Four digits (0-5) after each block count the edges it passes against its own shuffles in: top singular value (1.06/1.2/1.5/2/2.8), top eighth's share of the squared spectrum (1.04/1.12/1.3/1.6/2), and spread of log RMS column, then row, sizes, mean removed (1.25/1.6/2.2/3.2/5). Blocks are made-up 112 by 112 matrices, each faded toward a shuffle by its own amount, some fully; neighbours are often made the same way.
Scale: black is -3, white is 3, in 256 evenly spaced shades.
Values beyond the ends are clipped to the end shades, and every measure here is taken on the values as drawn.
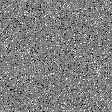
3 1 0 0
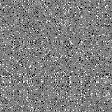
4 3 2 2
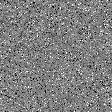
2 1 0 0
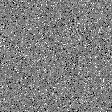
2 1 0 0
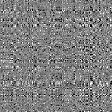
5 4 3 3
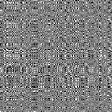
5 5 4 4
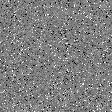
2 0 0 0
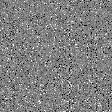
3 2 1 0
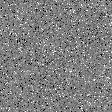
0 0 0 0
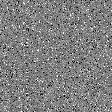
3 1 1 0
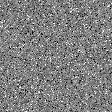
2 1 0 0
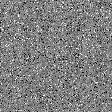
3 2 0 1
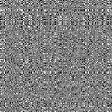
5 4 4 3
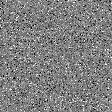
2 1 0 0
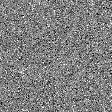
2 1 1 0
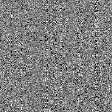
3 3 4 1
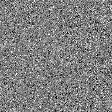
2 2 2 0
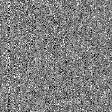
3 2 3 0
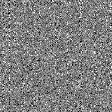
3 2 3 0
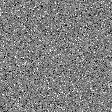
0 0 0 0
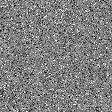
0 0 0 0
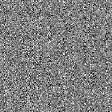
3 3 3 1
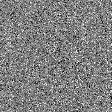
2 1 2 0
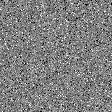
0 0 0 0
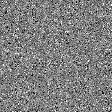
2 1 2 0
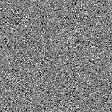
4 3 1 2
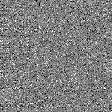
3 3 1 1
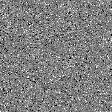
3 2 1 1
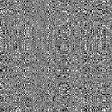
5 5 3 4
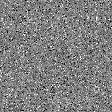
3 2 0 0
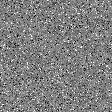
0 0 0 0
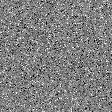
1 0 0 0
